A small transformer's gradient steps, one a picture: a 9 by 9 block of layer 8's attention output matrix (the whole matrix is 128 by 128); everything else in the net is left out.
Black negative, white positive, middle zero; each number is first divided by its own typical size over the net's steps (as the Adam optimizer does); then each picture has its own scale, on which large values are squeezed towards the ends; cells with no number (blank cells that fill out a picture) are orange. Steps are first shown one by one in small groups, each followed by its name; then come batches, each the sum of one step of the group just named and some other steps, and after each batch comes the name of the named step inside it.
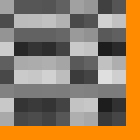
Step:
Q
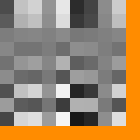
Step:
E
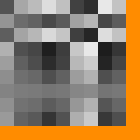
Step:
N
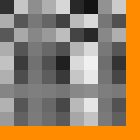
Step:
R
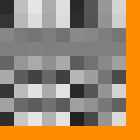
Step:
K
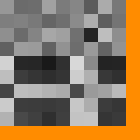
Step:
N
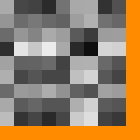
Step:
R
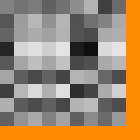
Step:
K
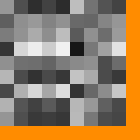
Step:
K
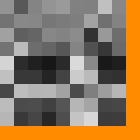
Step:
N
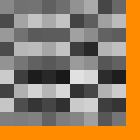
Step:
K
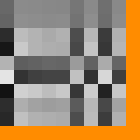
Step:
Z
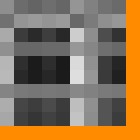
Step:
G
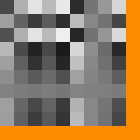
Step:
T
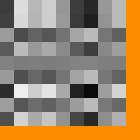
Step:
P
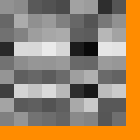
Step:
P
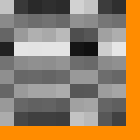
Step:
G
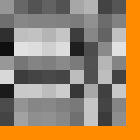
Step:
Z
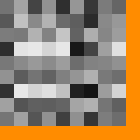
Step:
P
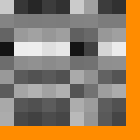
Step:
G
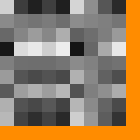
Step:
G
